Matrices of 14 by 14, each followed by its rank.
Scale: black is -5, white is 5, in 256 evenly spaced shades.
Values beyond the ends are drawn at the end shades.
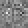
three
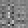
two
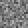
full rank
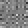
three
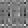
two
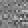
three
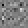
three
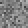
full rank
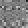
three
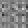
two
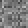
three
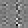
two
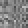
three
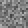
full rank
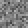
full rank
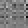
two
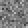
full rank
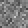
full rank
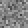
full rank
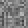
three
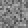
full rank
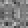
two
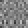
three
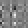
two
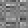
two
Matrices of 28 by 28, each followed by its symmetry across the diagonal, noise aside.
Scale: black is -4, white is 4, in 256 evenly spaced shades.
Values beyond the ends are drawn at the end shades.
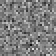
neither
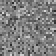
antisymmetric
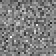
neither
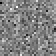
neither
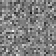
antisymmetric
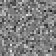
antisymmetric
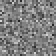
antisymmetric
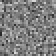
antisymmetric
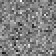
neither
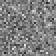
neither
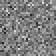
antisymmetric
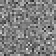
antisymmetric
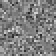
antisymmetric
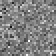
neither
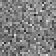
antisymmetric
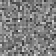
antisymmetric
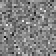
neither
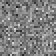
neither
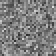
neither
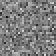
neither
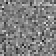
antisymmetric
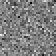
neither
